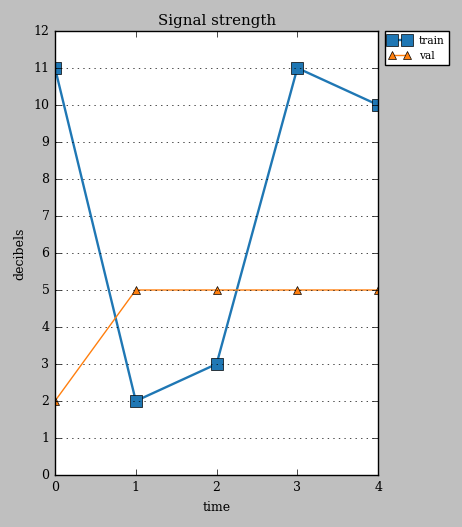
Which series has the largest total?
train
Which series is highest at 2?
val
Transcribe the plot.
Title: Signal strength
x-axis: time, ticks 0 1 2 3 4
y-axis: decibels, ticks 0 1 2 3 4 5 6 7 8 9 10 11 12
Legend: train, val
Values:
train: 11 2 3 11 10
val: 2 5 5 5 5
